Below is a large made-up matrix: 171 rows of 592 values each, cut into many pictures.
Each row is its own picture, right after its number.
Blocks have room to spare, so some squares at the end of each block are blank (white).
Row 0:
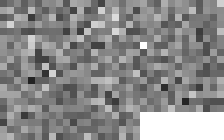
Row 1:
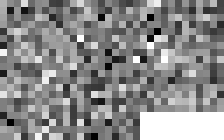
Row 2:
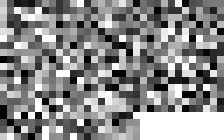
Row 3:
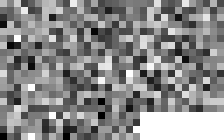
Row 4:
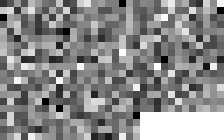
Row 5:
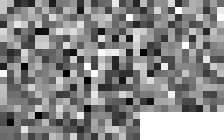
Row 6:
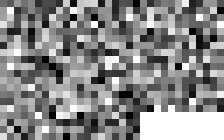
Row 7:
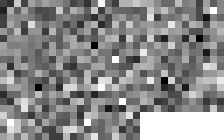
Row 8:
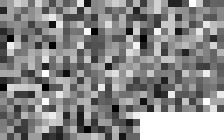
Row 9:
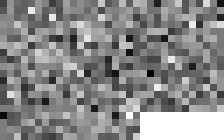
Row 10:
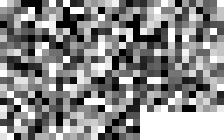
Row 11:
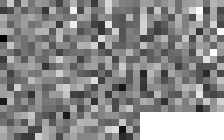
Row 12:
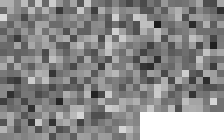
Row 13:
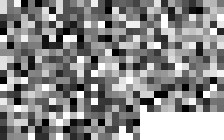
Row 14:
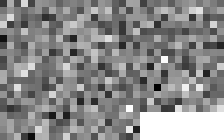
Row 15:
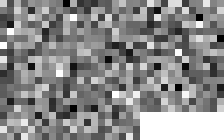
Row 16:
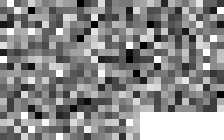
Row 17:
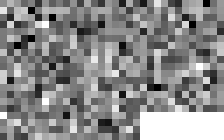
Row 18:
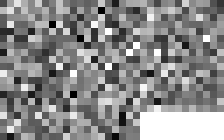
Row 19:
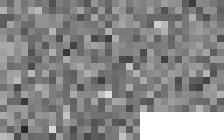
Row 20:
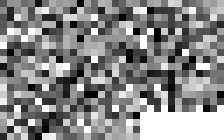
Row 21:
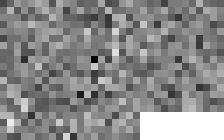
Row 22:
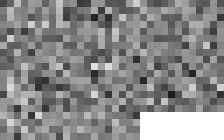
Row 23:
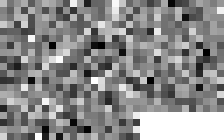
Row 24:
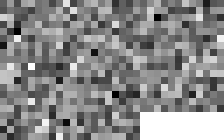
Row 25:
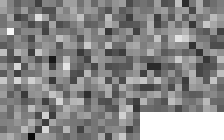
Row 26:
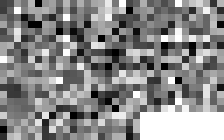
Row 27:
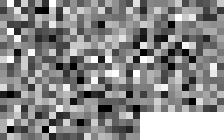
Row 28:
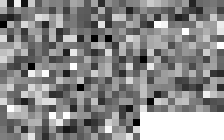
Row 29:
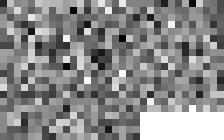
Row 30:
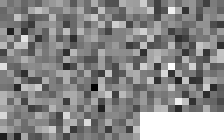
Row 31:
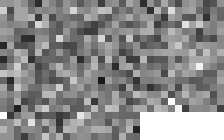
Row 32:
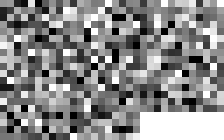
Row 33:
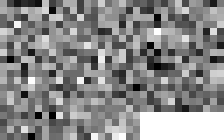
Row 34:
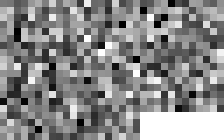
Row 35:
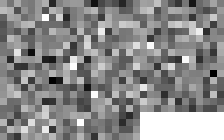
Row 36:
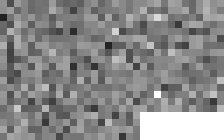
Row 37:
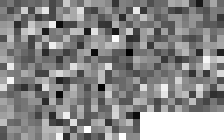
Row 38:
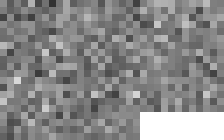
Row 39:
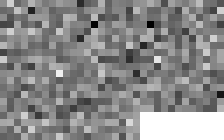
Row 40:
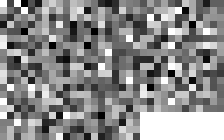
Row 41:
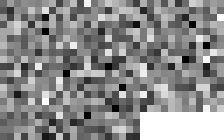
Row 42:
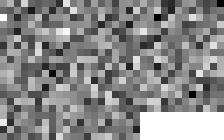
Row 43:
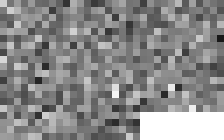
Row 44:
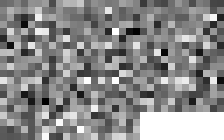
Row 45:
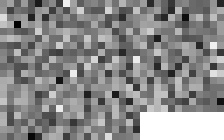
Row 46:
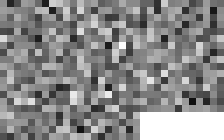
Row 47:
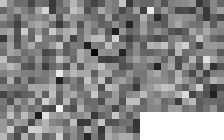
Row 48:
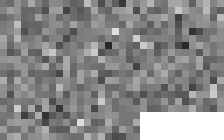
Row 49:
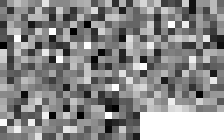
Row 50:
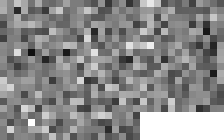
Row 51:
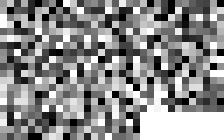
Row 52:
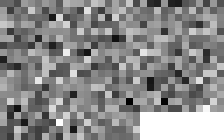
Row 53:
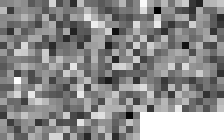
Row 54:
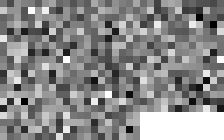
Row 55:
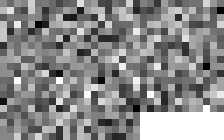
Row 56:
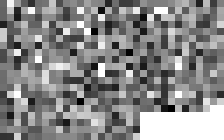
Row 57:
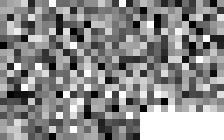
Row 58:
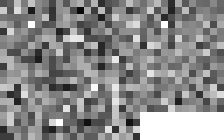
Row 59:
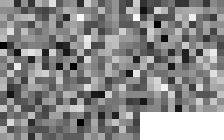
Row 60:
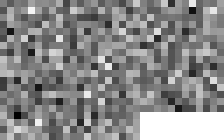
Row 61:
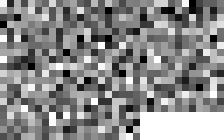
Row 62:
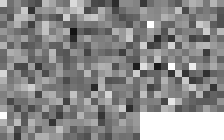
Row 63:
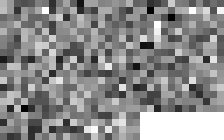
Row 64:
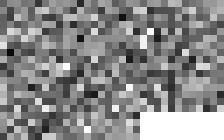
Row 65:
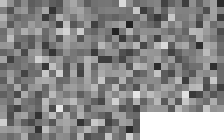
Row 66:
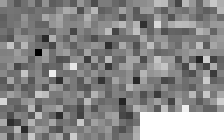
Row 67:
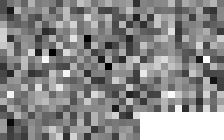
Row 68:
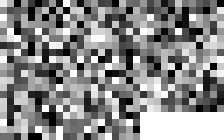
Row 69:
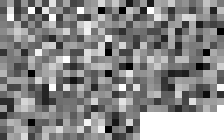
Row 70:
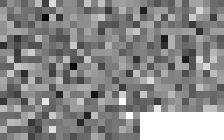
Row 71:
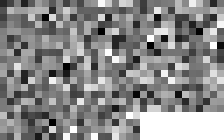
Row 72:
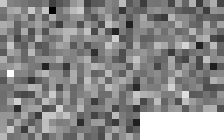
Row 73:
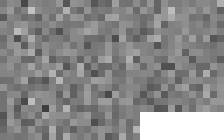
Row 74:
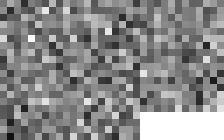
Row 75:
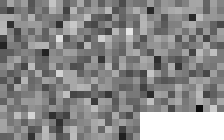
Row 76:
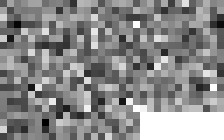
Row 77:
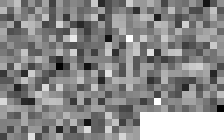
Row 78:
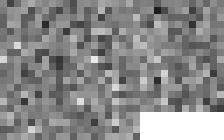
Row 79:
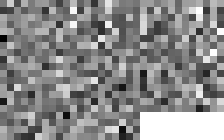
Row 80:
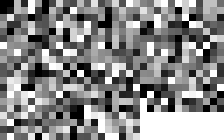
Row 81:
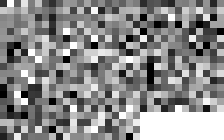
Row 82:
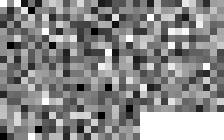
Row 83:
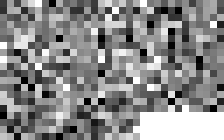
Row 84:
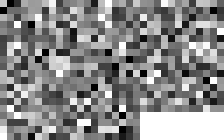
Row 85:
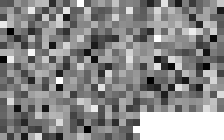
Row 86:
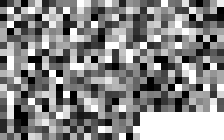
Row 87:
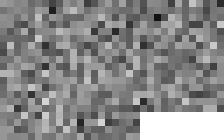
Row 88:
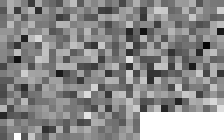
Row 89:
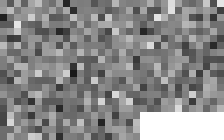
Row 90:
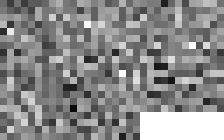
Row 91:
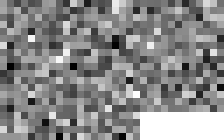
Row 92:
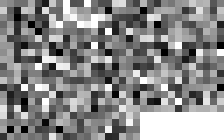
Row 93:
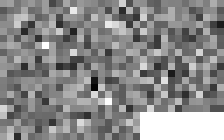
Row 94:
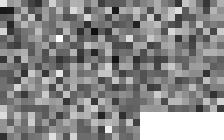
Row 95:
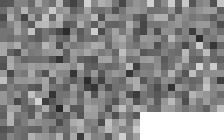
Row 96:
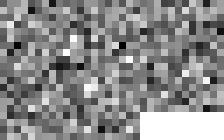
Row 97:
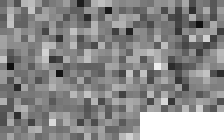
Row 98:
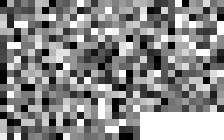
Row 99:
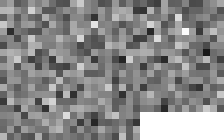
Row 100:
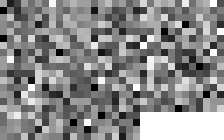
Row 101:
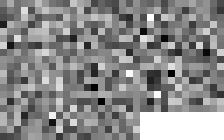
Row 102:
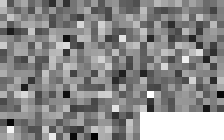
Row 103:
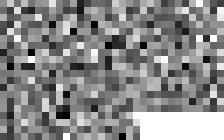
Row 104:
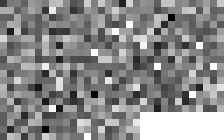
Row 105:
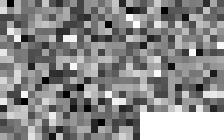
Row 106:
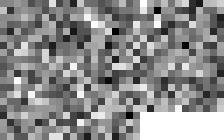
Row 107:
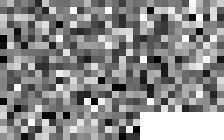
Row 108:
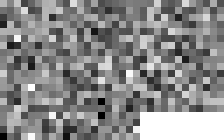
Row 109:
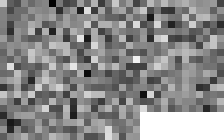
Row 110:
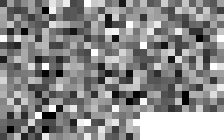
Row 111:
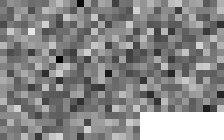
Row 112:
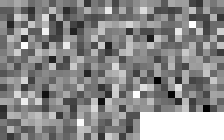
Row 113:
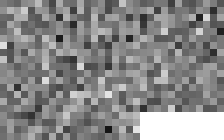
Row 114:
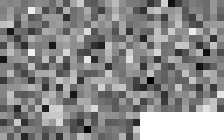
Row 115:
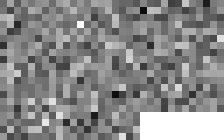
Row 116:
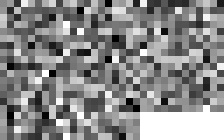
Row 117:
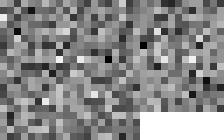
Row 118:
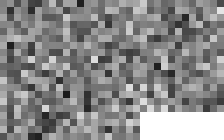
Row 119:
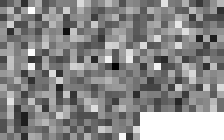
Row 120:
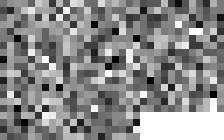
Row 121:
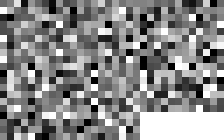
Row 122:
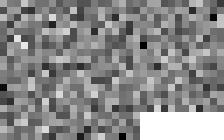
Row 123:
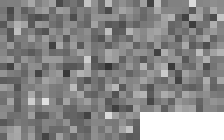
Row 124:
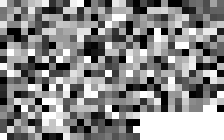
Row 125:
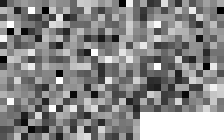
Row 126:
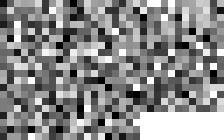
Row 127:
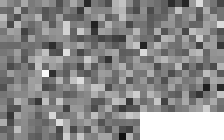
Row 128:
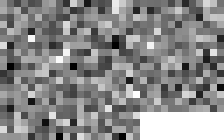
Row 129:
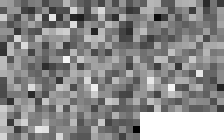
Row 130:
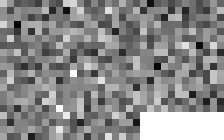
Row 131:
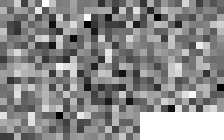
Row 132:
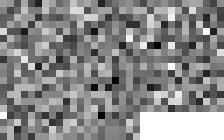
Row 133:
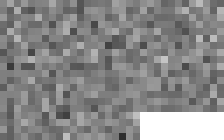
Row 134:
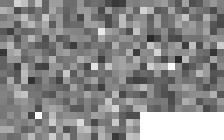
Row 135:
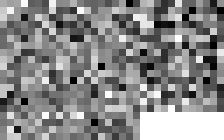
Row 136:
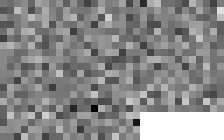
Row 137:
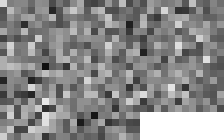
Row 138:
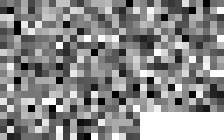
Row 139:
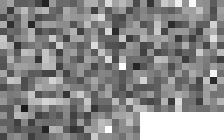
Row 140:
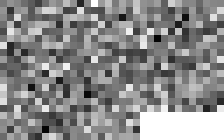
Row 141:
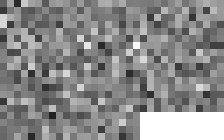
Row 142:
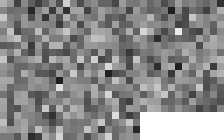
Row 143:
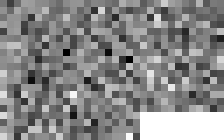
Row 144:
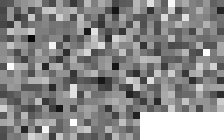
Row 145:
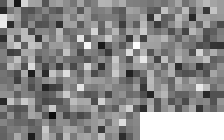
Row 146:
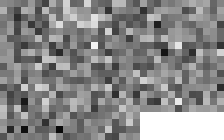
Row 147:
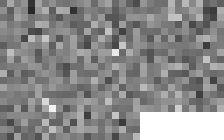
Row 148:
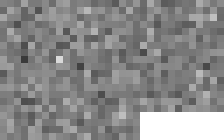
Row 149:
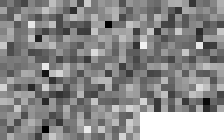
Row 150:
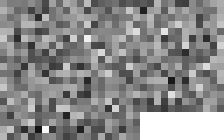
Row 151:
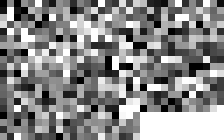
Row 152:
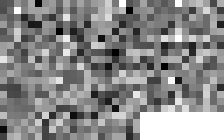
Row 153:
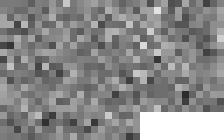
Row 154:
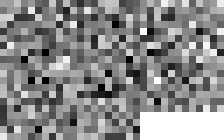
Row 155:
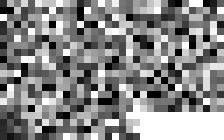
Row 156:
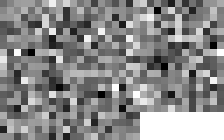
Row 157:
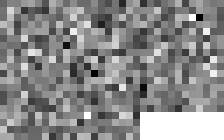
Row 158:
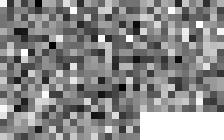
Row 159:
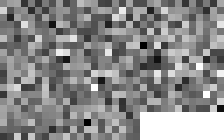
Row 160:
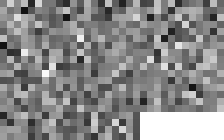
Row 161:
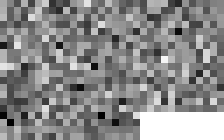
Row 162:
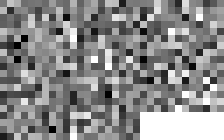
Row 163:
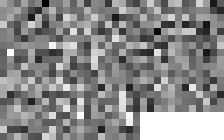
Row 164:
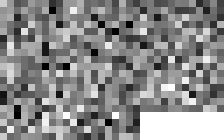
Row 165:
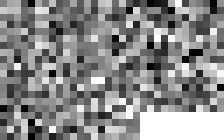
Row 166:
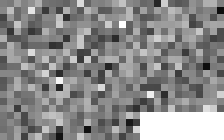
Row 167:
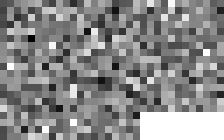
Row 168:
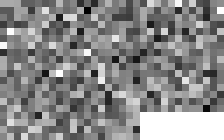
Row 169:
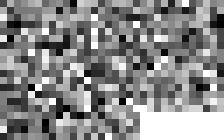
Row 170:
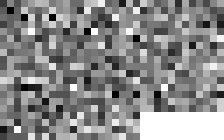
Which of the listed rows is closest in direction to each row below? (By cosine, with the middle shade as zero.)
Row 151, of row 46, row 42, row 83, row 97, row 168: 83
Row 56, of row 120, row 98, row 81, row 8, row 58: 81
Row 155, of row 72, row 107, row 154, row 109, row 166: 109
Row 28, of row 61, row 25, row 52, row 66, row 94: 61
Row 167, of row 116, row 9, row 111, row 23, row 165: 111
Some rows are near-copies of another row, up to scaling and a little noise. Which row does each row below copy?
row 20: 64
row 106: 53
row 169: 76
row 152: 26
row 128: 91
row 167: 144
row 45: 51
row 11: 79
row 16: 39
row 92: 146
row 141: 145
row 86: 119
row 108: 3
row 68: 142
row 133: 103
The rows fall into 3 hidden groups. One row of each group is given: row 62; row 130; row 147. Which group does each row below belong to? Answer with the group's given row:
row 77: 62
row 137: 130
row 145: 62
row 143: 62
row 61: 62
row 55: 130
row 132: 62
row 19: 62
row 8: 130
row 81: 62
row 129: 130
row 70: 147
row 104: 130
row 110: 130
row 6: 130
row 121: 62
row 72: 130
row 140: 130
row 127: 130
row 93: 62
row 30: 62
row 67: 147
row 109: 147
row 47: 130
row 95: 130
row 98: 62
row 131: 62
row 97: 62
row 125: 130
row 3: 62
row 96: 62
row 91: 130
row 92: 147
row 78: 62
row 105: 62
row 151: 62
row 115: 130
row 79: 62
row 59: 147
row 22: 147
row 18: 147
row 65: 130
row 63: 147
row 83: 62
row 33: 147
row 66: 147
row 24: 130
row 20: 130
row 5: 147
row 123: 147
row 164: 130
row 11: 62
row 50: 147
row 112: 147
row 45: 130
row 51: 130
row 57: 147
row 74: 147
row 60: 147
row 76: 147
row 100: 62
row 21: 147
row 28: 62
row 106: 147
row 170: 130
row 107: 62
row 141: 62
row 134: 147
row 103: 130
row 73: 130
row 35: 147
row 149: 130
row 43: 130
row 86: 130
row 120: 130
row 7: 147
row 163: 147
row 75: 62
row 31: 62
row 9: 62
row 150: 147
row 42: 130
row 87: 130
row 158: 62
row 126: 130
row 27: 147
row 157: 147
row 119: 130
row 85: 130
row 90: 62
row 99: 130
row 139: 147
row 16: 130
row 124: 130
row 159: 62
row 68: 130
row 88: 62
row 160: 147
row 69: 62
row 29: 147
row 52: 130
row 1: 147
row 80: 147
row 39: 130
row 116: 130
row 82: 62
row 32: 147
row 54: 62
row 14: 62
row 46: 62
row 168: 130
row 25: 147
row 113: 62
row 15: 130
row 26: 147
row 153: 130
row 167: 130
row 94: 62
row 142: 130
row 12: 147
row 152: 147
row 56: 62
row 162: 62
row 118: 130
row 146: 147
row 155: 130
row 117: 130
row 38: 147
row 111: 130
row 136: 130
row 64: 130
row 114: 130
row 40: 62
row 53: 147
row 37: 130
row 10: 62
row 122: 130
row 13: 62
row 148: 147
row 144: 130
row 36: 130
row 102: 147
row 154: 62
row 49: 147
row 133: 130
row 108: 62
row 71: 147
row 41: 147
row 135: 147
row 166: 130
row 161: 147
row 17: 62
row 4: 130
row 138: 130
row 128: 130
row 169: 147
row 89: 130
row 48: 130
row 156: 147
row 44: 147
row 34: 147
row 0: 130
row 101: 62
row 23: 130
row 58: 62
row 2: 147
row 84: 62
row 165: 147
